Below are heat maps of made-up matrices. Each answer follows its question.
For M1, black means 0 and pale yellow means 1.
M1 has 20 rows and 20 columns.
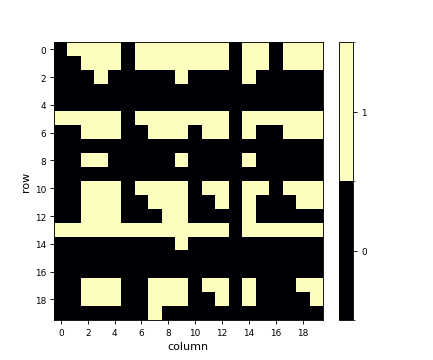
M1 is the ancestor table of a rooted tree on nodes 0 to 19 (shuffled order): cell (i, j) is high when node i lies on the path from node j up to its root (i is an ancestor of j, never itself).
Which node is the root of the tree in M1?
13
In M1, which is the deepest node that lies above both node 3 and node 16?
5
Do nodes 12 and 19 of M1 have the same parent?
yes
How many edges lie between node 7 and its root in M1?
10
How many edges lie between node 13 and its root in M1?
0
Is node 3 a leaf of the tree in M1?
yes
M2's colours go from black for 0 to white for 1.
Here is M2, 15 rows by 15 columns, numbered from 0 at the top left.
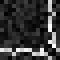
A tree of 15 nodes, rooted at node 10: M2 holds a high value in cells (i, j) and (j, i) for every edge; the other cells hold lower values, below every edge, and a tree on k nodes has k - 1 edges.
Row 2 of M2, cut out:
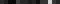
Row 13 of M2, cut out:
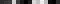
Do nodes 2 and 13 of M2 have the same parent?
no
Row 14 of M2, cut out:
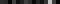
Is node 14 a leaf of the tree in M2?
yes
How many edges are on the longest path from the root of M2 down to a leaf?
2
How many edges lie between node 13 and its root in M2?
1
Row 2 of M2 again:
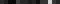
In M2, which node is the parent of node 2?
12
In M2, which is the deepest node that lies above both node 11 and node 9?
13
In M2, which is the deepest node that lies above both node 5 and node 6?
12
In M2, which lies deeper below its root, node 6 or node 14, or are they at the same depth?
the same depth
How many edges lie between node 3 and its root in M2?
2
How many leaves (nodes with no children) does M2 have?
12
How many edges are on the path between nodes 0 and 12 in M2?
1
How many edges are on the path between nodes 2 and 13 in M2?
3
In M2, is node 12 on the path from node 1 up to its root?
yes
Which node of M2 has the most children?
12
